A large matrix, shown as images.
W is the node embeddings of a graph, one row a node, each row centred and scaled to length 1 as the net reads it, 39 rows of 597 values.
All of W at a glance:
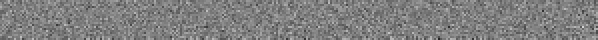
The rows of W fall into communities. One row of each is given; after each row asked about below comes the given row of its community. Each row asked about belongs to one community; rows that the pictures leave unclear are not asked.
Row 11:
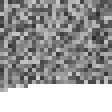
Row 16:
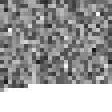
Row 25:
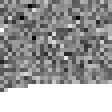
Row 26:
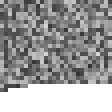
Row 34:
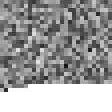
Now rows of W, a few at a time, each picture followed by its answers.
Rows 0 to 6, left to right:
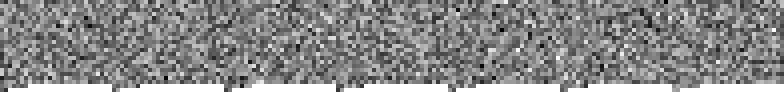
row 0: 16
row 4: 34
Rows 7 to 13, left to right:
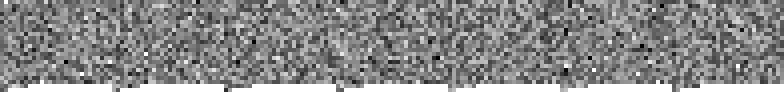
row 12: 11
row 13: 16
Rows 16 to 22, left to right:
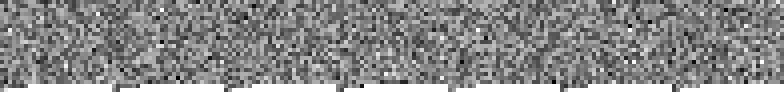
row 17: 26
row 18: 25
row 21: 16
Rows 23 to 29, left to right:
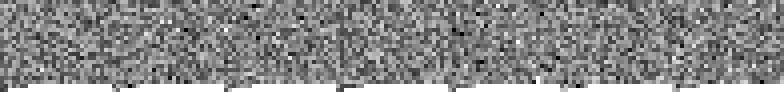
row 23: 16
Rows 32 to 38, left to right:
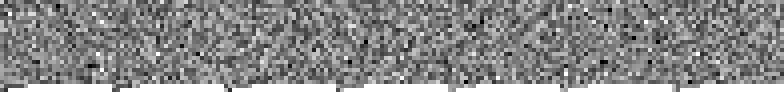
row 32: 26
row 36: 11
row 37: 11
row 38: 11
